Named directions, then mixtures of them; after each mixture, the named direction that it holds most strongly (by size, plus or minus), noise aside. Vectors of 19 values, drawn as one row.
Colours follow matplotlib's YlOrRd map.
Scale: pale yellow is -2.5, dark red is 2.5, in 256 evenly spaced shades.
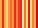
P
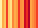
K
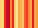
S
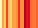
K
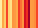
K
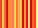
P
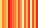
P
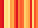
S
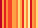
K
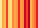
K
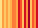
K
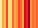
K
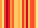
P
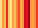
K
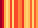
S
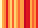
K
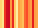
S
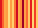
S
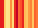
S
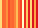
P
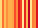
P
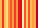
P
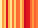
K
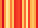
P
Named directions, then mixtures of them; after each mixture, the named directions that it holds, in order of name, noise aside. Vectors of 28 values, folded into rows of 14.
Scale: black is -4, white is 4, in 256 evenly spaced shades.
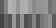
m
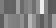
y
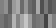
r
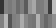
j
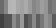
m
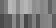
m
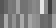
j, y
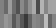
r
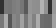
j, y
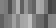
r, y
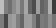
j, r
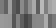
r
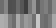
j, m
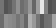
y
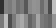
j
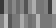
j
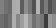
r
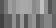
m, y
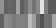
y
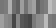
r, y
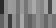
j, m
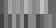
m, y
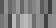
j, r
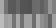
m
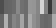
j, y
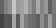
m, r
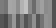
j, m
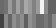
m, y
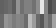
y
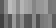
m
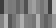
j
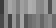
j, m
